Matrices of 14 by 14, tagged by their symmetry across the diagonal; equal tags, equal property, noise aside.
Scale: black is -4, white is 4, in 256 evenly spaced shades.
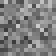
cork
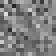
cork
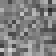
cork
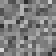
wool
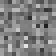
cork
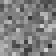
cork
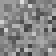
wool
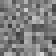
cork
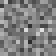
cork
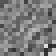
wool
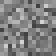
wool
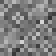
wool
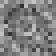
wool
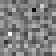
cork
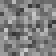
cork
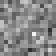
wool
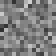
cork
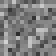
wool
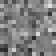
cork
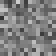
cork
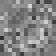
wool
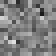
cork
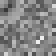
wool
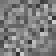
wool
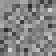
wool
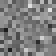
cork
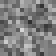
cork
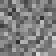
wool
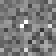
wool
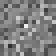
wool
